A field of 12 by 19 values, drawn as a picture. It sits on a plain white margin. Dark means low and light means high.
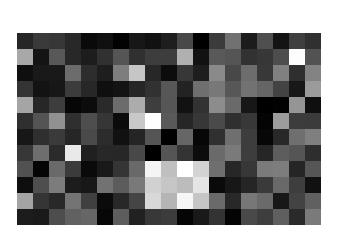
Ninth with the highest average: bottom middle. Average level on the scale: 30%. Odd patch: higher, in the bottom middle. Odd rows or columns: none. Histogram: skewed, a long tail of high values.
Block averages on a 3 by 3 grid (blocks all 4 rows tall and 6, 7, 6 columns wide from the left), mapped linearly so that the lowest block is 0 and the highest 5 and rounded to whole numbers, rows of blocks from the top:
0 1 2 / 1 2 1 / 1 5 1
